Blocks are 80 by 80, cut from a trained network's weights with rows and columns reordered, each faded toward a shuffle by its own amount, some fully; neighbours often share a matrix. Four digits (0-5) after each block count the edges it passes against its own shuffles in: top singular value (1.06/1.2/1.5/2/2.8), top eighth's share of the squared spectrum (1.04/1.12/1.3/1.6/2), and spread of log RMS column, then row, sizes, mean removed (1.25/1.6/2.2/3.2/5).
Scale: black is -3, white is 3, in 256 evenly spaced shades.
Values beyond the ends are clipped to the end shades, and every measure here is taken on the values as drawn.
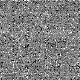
2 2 2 0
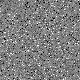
0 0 0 0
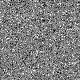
0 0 0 0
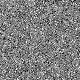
0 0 0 0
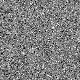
1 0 0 0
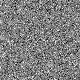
1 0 0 0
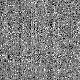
3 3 0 2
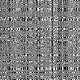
4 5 2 4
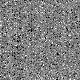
2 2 0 1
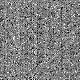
3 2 0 2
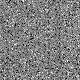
0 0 0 0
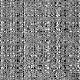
4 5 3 4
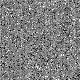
1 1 0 0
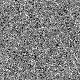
0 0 0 0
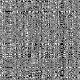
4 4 1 3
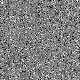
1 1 0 0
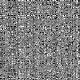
4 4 1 3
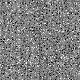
3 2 0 1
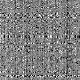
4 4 1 3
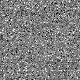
2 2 1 0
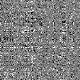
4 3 3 2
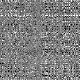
4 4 4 2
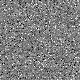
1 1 0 0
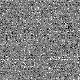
3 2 2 1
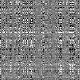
4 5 4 3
